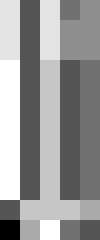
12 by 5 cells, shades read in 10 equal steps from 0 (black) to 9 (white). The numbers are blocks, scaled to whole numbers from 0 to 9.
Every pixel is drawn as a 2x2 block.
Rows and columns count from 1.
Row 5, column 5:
4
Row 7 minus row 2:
1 0 -1 -2 -1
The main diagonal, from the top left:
8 3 8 3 4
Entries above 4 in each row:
3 4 4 2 2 2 2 2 2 2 4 2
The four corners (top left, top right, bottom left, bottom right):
8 5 0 3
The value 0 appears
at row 12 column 1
